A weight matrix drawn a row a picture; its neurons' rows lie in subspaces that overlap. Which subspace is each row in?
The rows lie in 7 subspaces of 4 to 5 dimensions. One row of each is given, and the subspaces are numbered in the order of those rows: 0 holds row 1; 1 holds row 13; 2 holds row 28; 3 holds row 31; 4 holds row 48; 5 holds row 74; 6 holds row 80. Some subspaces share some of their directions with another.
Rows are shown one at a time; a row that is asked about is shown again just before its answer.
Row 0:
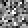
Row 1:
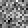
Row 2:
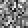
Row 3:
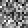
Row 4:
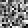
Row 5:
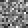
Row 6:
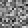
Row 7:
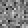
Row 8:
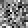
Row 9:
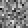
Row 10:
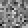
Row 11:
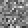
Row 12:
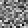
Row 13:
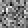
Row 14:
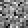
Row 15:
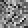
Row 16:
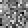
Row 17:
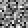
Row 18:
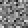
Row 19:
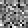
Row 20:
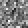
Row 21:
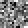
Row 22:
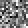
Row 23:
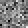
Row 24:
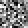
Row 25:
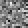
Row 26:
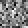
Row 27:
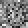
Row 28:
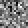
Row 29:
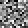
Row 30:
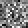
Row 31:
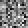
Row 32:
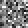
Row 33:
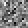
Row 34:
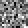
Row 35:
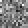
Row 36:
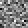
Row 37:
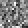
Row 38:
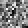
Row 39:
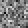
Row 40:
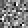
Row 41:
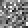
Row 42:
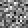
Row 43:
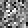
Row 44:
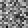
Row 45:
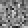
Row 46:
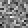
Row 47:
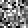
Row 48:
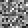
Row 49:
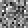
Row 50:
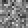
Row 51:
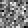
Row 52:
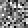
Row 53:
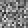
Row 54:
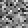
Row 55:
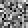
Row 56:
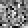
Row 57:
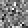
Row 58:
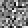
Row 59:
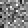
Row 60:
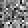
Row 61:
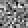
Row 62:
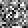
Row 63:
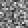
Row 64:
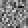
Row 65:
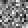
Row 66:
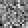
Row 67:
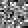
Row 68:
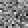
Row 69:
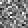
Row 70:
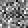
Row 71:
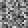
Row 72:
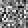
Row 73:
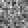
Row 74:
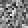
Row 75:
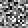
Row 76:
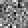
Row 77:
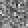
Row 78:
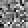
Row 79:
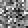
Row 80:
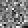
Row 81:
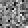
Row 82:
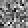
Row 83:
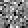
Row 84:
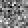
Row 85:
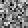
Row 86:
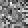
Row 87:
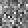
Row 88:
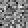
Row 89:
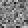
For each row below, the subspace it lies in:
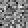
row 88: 0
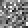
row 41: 2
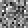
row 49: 1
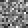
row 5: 4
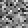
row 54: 3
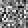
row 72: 1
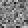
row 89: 5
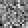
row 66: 6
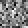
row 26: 4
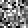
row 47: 2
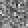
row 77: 4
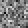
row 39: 1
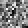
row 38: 5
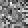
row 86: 3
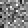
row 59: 6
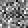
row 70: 0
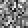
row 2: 1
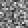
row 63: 4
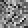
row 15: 2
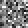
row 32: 3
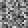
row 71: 3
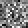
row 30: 2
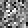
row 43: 2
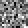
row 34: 5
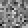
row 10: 5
